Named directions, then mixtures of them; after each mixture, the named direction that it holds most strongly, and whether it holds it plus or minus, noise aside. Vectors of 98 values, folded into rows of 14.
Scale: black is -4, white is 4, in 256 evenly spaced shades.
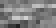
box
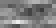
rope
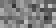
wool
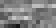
box, plus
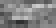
box, plus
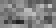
rope, minus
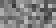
wool, plus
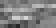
box, plus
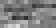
box, minus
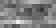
rope, plus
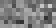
wool, plus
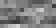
rope, minus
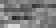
box, minus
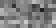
wool, plus
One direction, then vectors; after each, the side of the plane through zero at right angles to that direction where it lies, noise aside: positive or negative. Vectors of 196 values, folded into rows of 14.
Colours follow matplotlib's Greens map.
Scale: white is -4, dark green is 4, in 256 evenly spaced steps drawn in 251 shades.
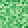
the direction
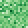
negative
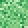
negative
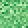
positive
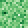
negative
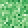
positive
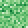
negative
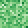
positive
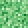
negative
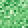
positive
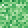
positive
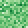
negative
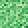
positive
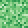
positive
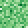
negative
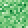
negative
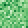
positive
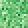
positive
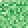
negative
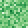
negative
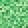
positive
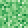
negative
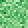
negative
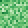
positive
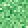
negative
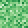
positive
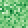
negative
